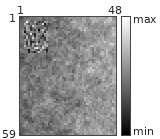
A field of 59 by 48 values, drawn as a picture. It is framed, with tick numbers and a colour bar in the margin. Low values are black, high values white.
On average the colour sits 50% of the way up the scale. In the top left lies a patch that is rougher than the rest. The top left is the roughest part. There is an overall slope up to the right.
